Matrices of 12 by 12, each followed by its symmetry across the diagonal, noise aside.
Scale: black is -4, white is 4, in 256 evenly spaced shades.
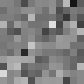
antisymmetric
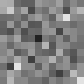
symmetric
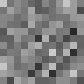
symmetric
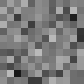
symmetric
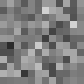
antisymmetric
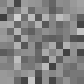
symmetric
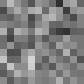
antisymmetric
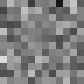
antisymmetric
